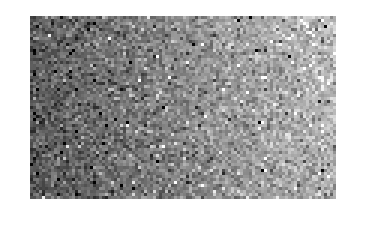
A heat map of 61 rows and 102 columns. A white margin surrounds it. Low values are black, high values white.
The field climbs toward the right. There are no regular stripes. No row or column stands out.
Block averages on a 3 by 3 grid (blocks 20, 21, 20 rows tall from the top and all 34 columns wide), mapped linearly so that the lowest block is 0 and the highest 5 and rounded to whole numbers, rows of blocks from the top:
035
035
024
